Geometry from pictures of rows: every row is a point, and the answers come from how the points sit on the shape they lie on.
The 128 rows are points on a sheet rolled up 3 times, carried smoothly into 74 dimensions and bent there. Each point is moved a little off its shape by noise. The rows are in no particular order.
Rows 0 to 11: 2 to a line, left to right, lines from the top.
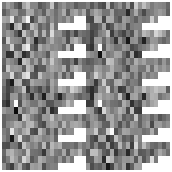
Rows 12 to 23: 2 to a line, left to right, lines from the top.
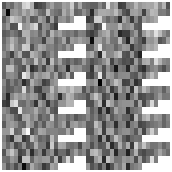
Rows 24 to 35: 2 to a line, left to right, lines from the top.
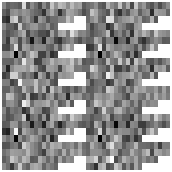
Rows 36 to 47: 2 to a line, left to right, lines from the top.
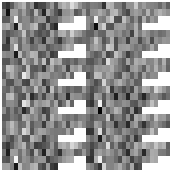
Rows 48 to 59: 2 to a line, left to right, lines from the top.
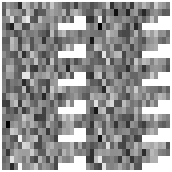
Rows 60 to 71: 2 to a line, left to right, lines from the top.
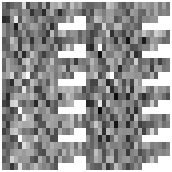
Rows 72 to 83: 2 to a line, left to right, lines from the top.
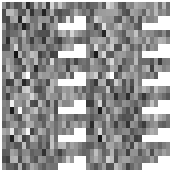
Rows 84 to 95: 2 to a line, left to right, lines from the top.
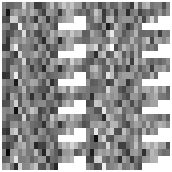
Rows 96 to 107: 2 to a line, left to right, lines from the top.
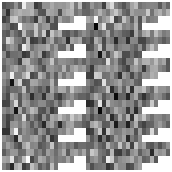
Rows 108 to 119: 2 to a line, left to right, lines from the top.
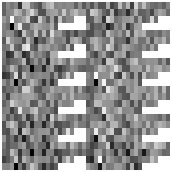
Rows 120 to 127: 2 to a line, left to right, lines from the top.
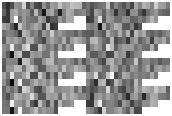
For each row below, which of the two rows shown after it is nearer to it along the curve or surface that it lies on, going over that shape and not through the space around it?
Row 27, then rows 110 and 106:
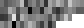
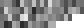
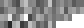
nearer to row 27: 110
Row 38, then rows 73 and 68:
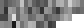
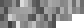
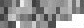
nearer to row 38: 68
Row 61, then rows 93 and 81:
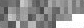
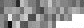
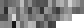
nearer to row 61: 93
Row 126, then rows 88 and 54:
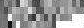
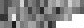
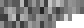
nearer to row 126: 88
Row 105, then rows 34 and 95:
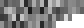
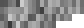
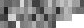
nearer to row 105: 95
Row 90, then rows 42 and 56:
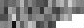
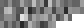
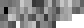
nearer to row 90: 56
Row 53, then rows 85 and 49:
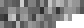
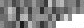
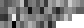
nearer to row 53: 85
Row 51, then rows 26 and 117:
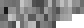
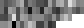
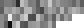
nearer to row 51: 117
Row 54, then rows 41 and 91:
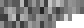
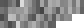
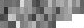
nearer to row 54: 91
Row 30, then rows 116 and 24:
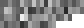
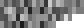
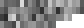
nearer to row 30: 116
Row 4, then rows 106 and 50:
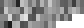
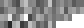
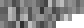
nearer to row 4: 106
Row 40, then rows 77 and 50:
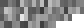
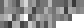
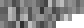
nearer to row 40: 50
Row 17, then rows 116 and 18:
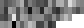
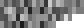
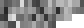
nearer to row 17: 116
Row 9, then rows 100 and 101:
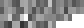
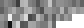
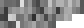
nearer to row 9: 100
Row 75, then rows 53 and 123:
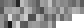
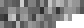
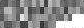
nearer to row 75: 123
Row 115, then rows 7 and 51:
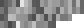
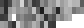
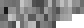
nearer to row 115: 51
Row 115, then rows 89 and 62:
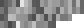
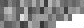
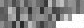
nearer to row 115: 89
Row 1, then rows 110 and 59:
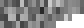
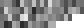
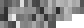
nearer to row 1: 59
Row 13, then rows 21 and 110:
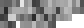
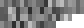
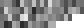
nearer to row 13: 21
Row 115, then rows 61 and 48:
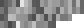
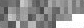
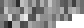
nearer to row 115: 61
